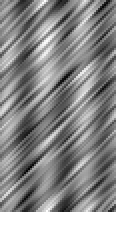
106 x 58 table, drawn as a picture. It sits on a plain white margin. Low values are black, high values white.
There is no overall slope. Streaks slant up to the right. On average the colour sits 50% of the way up the scale. Upright stripes repeat 3 times across the table.
